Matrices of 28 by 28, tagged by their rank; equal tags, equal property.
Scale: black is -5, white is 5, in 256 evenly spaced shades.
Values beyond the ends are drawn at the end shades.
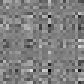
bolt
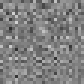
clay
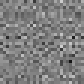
clay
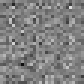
clay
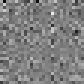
clay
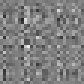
bolt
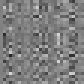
bolt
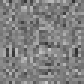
clay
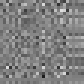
bolt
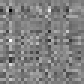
bolt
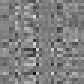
bolt
